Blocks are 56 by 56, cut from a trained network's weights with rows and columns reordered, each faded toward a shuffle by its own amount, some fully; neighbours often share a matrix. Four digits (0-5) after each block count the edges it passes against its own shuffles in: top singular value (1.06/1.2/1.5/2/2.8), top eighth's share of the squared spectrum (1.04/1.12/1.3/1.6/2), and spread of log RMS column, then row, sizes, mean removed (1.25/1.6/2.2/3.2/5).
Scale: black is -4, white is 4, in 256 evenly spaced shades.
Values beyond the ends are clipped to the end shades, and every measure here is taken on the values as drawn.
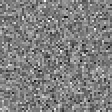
1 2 0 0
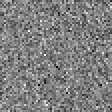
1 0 0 0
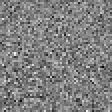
2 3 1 1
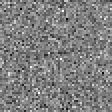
0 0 0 0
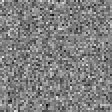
2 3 1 1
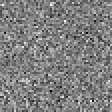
2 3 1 2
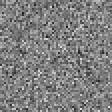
1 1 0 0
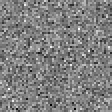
0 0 0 0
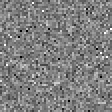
0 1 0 0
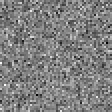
1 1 0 0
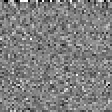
3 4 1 2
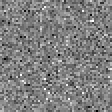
0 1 0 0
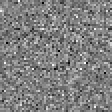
2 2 0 1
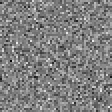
0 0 0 0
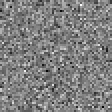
2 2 1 0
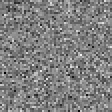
2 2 0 0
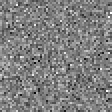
1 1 0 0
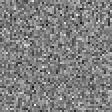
0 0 0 0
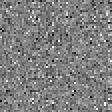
2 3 2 0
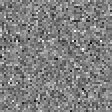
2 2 0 0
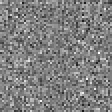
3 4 2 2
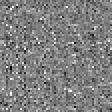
2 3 2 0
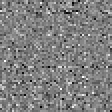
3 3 1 2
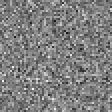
2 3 0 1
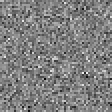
2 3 1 1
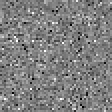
2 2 1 1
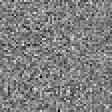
2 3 1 1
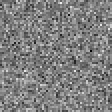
1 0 0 0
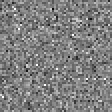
1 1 0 0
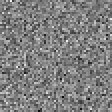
2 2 0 0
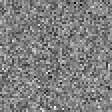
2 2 0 0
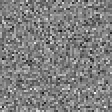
0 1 0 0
